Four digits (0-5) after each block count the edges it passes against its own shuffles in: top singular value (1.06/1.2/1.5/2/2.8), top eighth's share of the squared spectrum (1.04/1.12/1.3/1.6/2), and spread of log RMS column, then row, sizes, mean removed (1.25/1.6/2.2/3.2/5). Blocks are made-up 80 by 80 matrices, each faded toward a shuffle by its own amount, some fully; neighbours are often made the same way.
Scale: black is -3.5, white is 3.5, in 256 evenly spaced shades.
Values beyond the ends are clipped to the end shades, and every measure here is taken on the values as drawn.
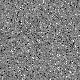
0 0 0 0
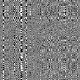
5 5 4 3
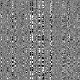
5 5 4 2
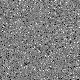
1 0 0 0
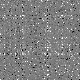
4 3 2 2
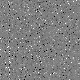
3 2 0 0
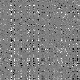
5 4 3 2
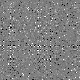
4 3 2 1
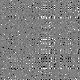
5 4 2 2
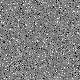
0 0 0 0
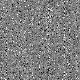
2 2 3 0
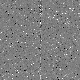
2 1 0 0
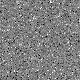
0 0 0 0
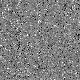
0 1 1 0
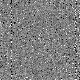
2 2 2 0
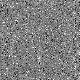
1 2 2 0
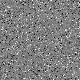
0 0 0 0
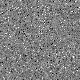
0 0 0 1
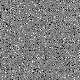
3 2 1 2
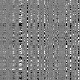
5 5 4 2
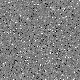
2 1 0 0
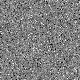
2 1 0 0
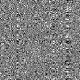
4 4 2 2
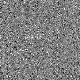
3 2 1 0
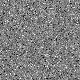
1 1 0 0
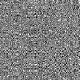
4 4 2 2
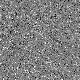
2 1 0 0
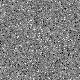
0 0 0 0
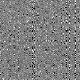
4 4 3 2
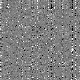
4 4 3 1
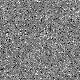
1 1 0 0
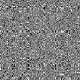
4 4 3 2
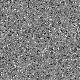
2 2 0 1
